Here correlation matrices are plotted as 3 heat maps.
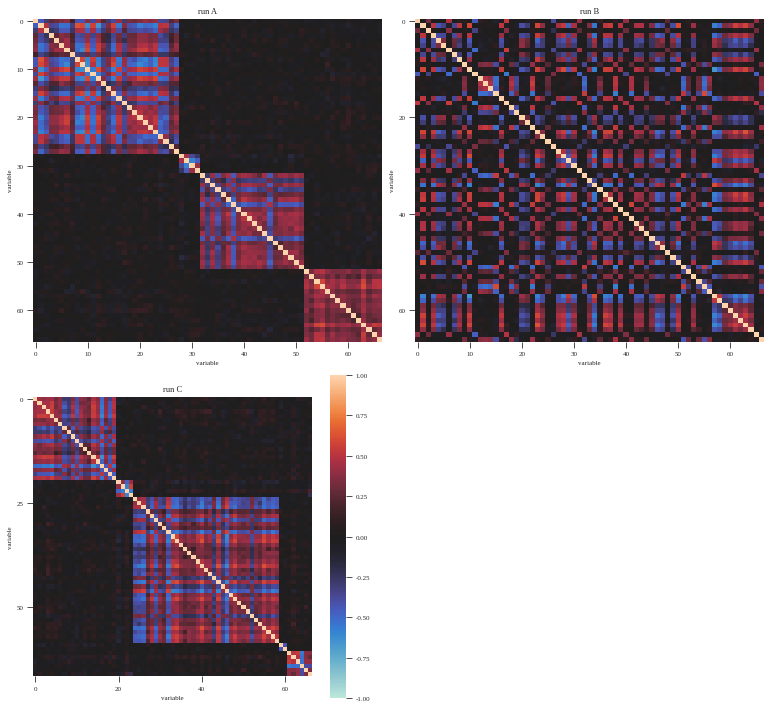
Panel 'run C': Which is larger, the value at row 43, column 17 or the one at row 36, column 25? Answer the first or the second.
the first
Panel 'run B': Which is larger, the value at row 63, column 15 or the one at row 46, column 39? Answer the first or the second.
the first
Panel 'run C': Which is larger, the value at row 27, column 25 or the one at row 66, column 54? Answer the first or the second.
the second
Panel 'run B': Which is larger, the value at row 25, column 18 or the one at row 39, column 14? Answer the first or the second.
the first
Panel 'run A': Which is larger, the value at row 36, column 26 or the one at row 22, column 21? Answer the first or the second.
the second
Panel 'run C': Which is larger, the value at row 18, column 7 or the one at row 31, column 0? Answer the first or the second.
the first
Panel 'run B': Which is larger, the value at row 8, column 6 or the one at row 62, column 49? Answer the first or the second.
the first
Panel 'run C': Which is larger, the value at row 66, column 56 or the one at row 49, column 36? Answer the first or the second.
the second
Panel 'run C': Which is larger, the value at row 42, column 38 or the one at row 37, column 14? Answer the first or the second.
the first
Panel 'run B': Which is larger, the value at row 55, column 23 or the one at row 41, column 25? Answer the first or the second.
the second
